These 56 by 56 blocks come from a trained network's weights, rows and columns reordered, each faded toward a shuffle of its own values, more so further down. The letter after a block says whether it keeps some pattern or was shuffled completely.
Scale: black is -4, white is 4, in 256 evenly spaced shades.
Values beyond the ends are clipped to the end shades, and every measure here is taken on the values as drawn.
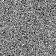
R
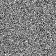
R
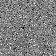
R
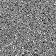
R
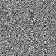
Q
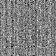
Q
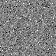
R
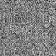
Q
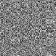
Q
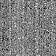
Q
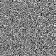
Q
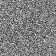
R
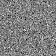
R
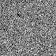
R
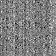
Q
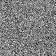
R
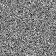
R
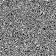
R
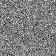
R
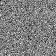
R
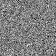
R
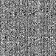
Q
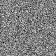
R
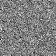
R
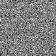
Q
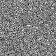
R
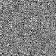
Q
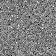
R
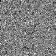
Q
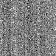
Q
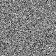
R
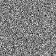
Q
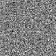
Q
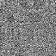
Q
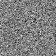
Q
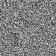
Q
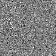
Q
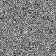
Q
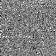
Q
